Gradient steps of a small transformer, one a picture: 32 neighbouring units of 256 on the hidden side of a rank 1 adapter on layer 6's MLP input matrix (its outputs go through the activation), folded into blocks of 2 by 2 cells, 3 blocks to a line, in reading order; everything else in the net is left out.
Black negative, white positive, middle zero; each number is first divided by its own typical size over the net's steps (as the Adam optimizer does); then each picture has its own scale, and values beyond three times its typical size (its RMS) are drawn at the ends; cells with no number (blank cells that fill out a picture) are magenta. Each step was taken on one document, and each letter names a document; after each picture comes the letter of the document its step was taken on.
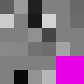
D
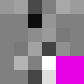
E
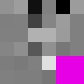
E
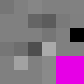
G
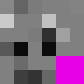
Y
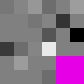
G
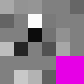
Y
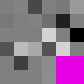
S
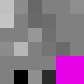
D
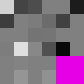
S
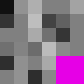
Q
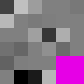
Q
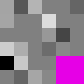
Q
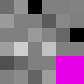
Y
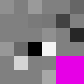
G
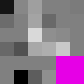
D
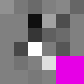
E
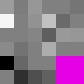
Q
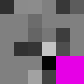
E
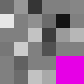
Y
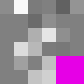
E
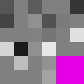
G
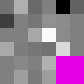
Y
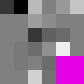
E
